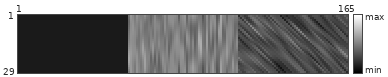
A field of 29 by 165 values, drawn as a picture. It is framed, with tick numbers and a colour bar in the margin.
The table splits into one row of 3 panels. Panel 1,1: very low, flat. Panel 1,2: middling, streaked downward. Panel 1,3: low, slanting down to the right.
